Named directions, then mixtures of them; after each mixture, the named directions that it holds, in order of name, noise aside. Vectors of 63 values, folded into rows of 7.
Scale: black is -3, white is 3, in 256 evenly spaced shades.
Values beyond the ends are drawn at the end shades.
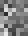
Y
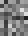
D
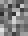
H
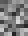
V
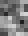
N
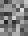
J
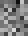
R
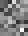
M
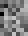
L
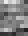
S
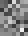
M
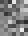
M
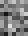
D, N, S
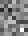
J, M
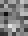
D, N, S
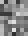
D, H, M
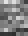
S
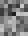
H, N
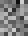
R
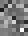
J, M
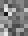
Y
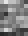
S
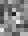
H, L, V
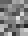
V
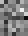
D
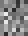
J, R, Y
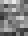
S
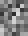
H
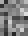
D, M
